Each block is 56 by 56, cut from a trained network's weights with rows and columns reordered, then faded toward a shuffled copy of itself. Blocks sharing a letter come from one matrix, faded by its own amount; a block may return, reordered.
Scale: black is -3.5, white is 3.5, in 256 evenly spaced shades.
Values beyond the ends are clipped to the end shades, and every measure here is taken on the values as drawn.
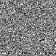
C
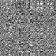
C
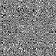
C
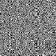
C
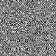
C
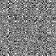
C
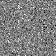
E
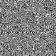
E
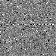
E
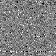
E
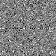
E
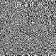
C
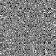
C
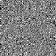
C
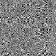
C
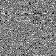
E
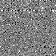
E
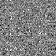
E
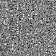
E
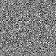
C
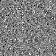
E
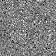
E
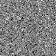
E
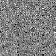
C
